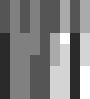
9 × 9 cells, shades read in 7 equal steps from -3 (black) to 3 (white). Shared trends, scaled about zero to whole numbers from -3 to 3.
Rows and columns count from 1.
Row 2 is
-1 0 -1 0 -1 -1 1 -1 1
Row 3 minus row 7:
1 0 -1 1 0 -3 -1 1 -2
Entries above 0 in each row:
2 2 2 3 3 3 3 3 3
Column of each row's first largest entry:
7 7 7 7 7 7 9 9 9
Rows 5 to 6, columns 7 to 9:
2 -2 2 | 2 -2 2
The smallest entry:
-2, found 12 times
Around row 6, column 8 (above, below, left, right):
-2 -2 2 2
